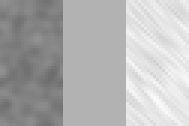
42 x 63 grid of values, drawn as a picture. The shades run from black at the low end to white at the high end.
It is made of 1 by 3 panels. Panel 1,1: middling, blotchy, faint in contrast. Panel 1,2: high, flat. Panel 1,3: very high, slanting down to the right, faint in contrast.
